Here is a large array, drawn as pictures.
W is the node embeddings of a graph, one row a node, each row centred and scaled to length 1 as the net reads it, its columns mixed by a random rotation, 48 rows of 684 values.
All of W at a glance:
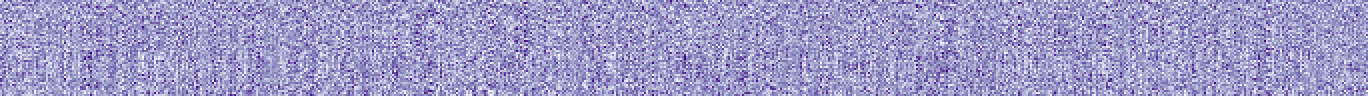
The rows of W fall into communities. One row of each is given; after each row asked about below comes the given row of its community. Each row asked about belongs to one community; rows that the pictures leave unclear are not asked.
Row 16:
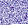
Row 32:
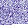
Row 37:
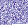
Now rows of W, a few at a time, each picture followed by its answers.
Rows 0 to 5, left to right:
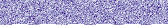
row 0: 32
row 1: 16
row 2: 32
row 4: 16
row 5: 32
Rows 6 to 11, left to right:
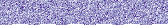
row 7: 16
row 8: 16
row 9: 37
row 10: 32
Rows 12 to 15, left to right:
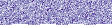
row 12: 16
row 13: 37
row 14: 37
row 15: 16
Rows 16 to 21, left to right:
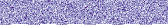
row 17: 37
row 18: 16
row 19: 32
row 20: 16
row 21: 37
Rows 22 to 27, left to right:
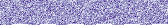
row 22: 16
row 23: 32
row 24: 16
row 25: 37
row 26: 32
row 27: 16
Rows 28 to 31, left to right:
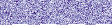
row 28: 32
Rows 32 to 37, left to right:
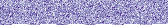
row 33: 32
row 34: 32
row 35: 16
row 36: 32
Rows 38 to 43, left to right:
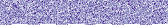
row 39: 37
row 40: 37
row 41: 16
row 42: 32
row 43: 37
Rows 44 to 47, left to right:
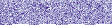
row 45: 16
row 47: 16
